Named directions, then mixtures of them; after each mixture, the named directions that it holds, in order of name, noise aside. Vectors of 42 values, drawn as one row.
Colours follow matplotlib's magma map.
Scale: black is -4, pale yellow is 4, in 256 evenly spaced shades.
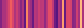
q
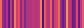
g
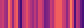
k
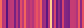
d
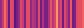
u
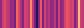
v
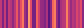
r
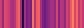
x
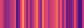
q, v, x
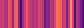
k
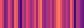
g, k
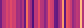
q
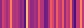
k, q, u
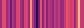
v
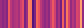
q, r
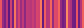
g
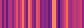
r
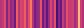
d, r, v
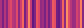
q, r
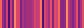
g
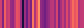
x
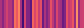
g, x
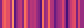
g, r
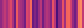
q, r, v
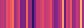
q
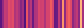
q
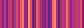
r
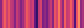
k, u, v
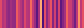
d, g, v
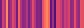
d, k, r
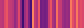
r, u, x
